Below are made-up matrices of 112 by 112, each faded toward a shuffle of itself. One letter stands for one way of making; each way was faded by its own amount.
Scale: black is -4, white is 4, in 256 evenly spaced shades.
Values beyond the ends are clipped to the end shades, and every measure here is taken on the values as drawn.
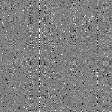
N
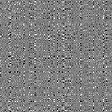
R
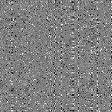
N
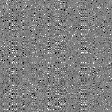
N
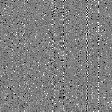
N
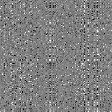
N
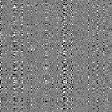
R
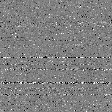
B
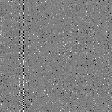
N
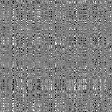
R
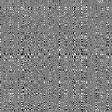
R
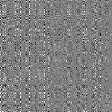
R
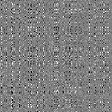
R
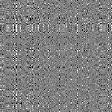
R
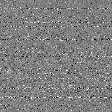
B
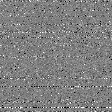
B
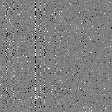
N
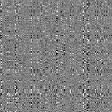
R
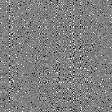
N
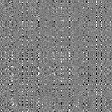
R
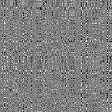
R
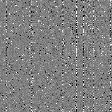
N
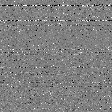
B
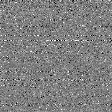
B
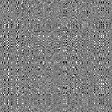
R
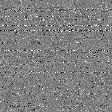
B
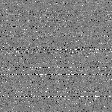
B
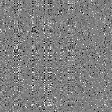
N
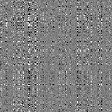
R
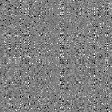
N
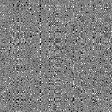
N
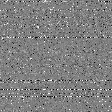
B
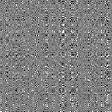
R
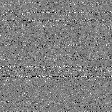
B
